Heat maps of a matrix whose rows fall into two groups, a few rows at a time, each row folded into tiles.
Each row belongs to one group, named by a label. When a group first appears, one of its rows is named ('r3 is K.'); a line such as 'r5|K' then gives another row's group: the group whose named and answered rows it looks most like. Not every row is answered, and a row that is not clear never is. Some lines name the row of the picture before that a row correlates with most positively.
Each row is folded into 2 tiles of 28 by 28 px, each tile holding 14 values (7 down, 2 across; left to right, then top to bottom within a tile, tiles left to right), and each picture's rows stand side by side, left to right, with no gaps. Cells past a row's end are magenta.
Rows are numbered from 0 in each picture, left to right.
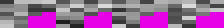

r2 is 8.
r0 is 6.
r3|8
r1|8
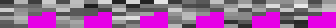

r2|6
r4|8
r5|8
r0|6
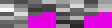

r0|6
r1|8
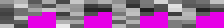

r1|6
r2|6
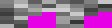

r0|8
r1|6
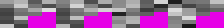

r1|8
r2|6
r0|8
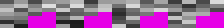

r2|8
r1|8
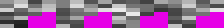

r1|8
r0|8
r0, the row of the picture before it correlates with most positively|1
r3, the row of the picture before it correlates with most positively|2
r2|6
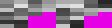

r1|8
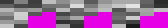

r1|8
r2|8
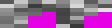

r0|6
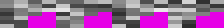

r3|6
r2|8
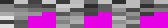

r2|6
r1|6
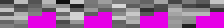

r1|6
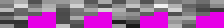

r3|6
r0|8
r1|8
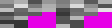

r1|8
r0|8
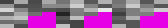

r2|8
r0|6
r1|8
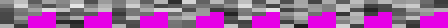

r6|6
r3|6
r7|8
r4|8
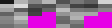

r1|6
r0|6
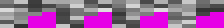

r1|8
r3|6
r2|8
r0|6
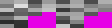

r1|8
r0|8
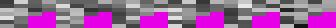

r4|8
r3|6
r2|8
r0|6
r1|6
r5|8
